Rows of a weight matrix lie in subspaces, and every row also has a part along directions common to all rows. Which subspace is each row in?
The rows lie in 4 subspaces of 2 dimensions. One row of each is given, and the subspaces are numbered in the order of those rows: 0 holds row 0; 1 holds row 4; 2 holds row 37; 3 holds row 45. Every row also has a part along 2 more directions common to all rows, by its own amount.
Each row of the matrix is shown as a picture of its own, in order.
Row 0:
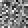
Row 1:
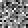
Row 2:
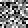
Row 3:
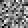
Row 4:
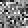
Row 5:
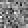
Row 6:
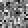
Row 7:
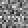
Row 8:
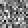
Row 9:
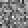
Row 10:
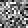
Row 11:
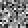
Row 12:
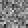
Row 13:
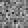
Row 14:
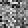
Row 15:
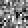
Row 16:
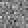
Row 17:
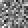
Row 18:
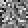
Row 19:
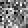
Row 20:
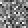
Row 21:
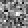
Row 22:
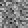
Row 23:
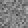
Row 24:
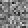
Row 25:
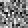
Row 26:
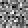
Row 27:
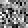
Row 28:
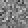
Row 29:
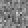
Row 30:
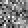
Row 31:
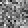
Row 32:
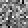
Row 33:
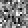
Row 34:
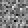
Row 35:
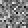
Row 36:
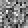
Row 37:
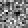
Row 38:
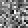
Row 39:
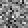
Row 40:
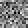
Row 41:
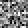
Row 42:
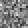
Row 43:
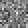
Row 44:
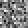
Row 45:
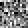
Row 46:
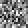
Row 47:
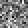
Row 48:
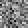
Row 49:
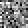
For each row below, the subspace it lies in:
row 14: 1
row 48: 2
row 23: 0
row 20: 0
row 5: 3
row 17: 0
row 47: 2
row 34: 3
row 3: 0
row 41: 0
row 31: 1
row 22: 2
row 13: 3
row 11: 0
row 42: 3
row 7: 3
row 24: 0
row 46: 1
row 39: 2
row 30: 1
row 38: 1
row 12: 0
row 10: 1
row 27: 3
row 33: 1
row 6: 0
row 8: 0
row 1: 0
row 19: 3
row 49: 3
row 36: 3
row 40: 1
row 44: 2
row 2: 1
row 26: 3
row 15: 1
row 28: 2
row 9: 2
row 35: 0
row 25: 3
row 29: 1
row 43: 0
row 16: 3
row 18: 2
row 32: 2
